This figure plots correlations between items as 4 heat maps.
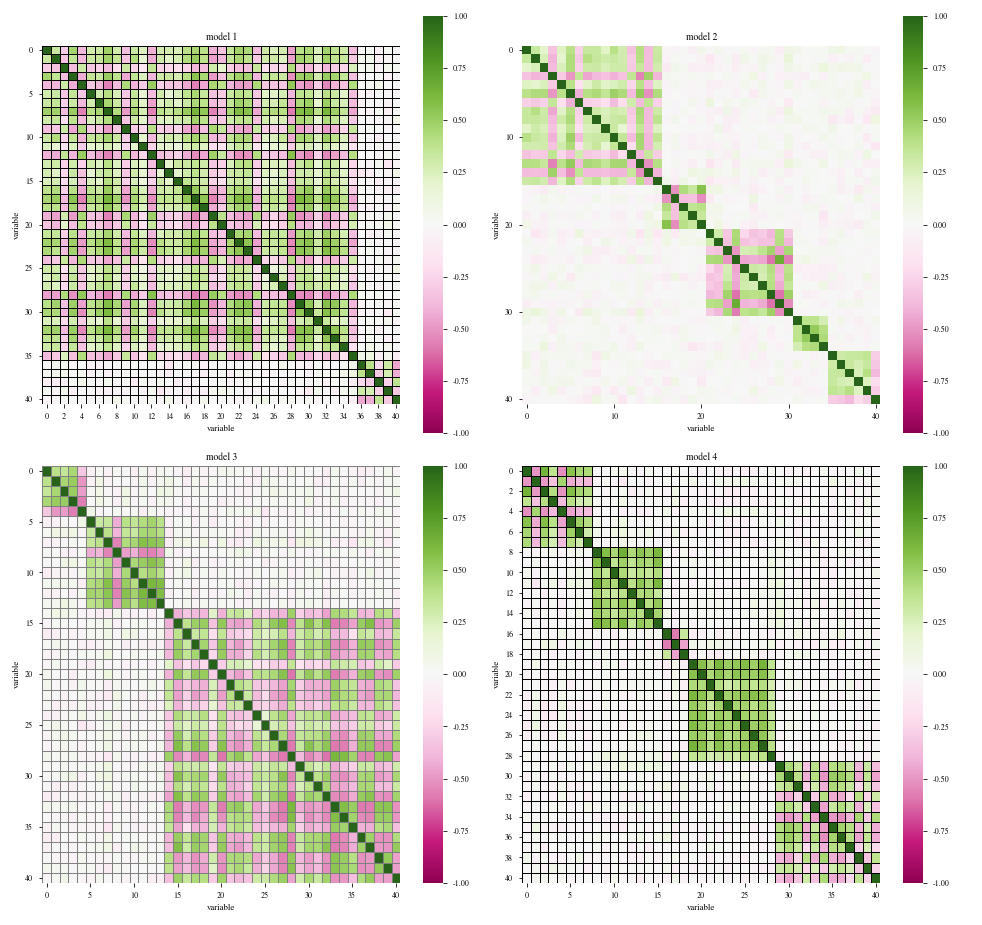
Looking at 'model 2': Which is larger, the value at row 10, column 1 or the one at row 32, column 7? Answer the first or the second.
the first
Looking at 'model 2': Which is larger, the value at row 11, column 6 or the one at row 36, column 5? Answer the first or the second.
the second
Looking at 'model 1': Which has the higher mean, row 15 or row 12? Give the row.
15
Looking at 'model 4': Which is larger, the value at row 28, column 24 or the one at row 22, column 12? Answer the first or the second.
the first
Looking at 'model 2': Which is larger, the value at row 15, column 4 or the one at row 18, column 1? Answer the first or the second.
the first
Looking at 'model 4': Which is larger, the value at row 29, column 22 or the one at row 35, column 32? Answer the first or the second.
the first
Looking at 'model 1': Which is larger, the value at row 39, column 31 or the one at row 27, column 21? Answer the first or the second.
the second
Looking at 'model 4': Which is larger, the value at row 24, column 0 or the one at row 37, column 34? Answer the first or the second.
the first
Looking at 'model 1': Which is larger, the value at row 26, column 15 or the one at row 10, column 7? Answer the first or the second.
the second
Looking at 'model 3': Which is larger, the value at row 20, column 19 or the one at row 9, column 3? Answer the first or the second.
the second
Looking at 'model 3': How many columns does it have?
41
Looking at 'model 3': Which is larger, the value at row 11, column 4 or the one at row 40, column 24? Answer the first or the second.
the second
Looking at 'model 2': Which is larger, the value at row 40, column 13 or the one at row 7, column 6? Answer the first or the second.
the first
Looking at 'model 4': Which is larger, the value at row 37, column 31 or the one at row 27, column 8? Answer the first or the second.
the first
